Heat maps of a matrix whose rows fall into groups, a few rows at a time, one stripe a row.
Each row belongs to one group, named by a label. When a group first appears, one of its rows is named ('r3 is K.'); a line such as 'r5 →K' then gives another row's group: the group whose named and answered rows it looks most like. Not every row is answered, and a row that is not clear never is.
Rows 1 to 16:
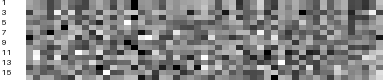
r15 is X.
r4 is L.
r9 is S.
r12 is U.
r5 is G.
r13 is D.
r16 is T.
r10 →L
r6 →U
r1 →L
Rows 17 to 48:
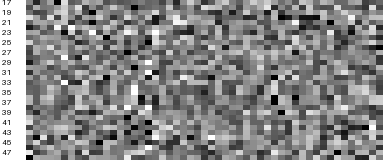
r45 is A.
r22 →U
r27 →S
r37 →T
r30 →L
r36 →T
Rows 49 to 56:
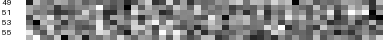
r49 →S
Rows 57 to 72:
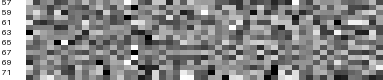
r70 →T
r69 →G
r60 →S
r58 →L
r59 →U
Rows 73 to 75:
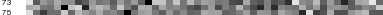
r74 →U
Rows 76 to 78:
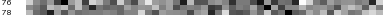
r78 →X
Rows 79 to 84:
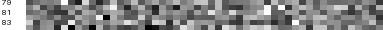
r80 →A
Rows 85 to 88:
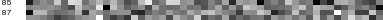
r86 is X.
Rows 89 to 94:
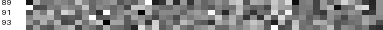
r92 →D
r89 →S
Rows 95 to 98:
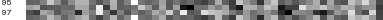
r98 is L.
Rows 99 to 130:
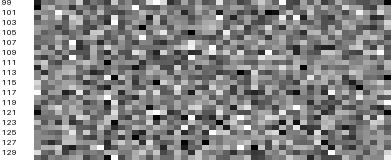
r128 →D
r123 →X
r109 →U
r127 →G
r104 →L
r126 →S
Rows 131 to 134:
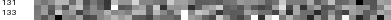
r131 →G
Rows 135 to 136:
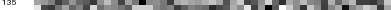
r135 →L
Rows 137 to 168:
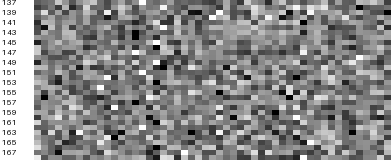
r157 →S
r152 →X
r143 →S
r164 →X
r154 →D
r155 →X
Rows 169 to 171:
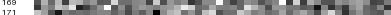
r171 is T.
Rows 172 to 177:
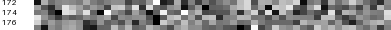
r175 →T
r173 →G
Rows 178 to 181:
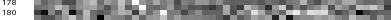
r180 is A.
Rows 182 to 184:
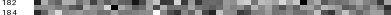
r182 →S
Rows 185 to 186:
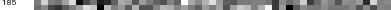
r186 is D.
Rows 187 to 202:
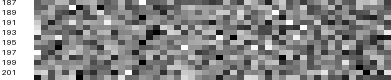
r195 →L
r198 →X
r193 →T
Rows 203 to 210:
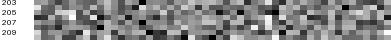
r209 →T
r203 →L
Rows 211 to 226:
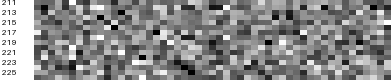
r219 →G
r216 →X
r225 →U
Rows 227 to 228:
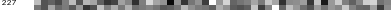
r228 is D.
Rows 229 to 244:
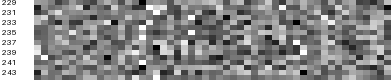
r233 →X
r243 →S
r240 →A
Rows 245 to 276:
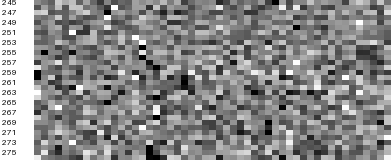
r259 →A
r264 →T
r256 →L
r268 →T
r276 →T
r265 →G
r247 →A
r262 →A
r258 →T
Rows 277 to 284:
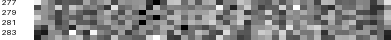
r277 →T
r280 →T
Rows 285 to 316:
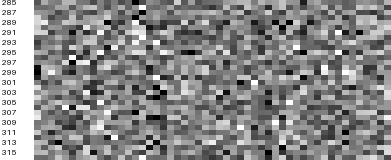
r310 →D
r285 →S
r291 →U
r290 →T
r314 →T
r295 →U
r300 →S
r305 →D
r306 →U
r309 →D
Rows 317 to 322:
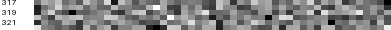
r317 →X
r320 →G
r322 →T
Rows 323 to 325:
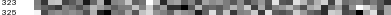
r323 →D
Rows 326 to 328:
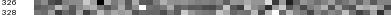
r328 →D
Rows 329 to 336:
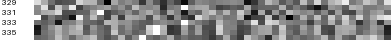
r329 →A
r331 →D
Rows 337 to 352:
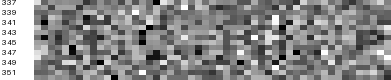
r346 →U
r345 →L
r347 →U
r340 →D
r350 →D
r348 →T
